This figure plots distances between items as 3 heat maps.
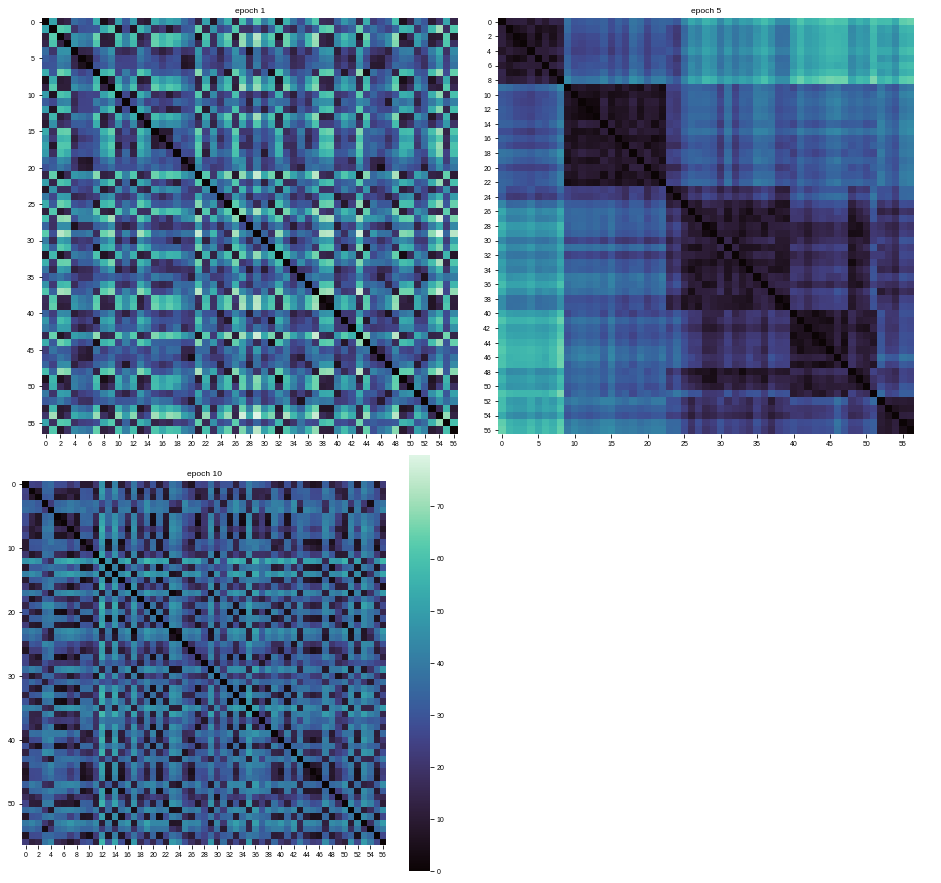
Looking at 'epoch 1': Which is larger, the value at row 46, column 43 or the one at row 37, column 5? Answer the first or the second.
the first
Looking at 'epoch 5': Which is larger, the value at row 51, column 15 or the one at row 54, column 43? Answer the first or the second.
the first
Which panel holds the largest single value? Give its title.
epoch 1
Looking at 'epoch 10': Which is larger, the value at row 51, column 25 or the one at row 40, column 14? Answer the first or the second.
the second
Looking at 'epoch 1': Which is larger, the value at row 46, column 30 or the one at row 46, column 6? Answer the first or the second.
the first
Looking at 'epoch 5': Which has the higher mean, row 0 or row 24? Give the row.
0
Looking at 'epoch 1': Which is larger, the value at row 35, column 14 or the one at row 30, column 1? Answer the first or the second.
the first
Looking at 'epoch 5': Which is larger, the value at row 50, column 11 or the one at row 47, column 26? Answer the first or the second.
the first
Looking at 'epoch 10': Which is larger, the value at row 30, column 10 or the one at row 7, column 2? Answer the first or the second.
the first
